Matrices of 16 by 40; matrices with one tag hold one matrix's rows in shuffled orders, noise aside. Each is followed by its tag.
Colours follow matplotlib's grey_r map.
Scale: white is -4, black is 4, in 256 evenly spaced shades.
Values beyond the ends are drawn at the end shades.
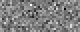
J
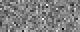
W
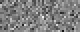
W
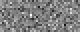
J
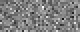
W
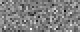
J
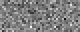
J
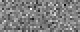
J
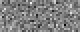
J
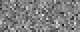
W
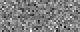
J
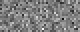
W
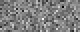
W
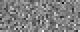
W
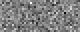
J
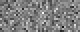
W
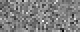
W
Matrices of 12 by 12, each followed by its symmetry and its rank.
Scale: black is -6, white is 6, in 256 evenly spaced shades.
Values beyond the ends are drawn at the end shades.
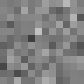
antisymmetric, full rank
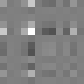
symmetric, rank one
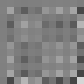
symmetric, rank one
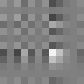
symmetric, rank one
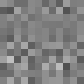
neither, rank two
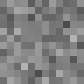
antisymmetric, full rank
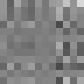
neither, rank two
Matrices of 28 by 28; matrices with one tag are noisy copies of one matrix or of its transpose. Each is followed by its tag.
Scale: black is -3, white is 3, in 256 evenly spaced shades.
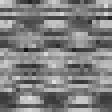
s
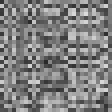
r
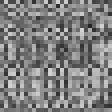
r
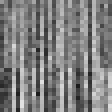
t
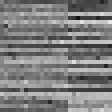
t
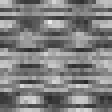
s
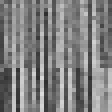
t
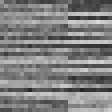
t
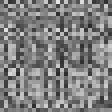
r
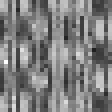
s
